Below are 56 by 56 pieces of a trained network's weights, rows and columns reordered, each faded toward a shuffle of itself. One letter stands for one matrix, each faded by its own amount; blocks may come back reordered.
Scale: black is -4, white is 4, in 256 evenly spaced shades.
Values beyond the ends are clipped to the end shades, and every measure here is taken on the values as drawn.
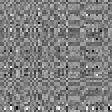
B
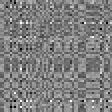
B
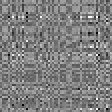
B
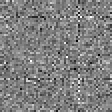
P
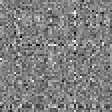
P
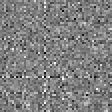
P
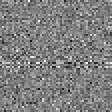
P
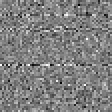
P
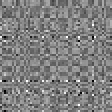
B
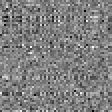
P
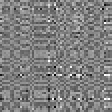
B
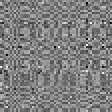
B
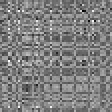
B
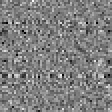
P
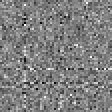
P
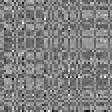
B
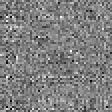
P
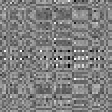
B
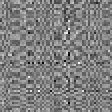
B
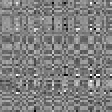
B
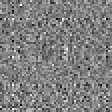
P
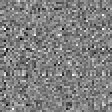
P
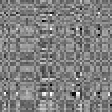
B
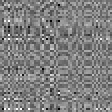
B
